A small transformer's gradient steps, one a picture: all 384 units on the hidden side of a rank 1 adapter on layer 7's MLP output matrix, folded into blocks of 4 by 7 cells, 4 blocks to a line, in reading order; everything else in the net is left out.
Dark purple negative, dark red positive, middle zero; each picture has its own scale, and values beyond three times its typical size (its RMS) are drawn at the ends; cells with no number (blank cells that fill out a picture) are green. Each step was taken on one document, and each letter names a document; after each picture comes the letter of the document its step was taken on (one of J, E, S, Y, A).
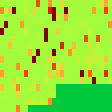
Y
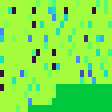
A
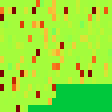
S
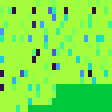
A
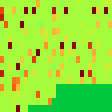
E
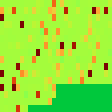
S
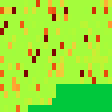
Y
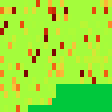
Y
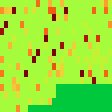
Y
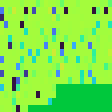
E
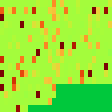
S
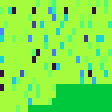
A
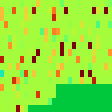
E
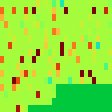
E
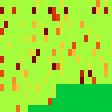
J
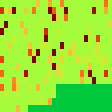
Y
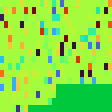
E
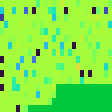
S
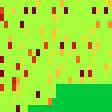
E
